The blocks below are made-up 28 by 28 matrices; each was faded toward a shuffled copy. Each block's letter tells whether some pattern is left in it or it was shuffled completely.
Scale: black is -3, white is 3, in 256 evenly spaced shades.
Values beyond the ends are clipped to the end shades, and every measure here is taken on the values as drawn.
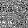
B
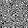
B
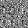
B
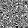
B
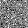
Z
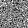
Z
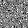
Z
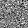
Z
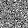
Z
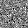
Z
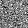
Z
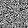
Z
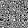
B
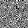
B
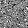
Z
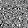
B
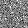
Z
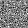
Z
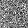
Z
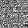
B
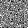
Z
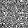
B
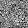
Z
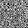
B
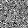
Z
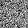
Z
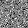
Z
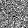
Z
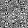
B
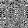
B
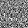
B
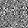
B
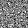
Z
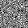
B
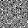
B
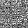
B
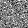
Z
